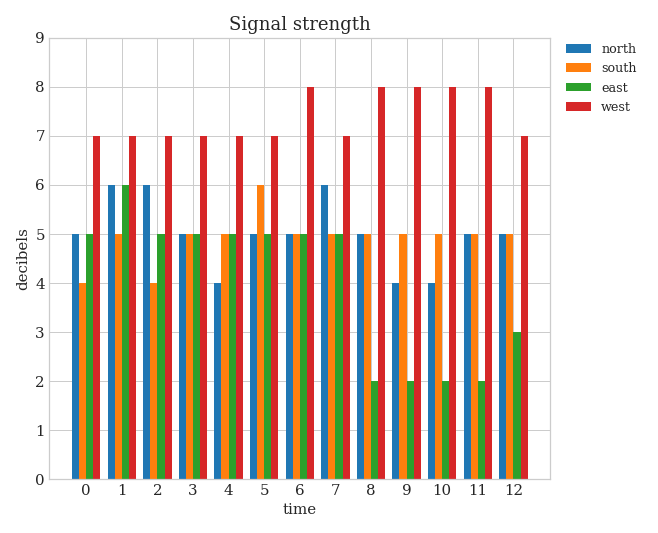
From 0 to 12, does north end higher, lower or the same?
the same
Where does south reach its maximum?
5
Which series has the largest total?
west
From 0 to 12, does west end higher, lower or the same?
the same
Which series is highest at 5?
west
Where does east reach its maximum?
1
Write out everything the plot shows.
Title: Signal strength
x-axis: time, ticks 0 1 2 3 4 5 6 7 8 9 10 11 12
y-axis: decibels, ticks 0 1 2 3 4 5 6 7 8 9
Legend: north, south, east, west
Values:
north: 5 6 6 5 4 5 5 6 5 4 4 5 5
south: 4 5 4 5 5 6 5 5 5 5 5 5 5
east: 5 6 5 5 5 5 5 5 2 2 2 2 3
west: 7 7 7 7 7 7 8 7 8 8 8 8 7
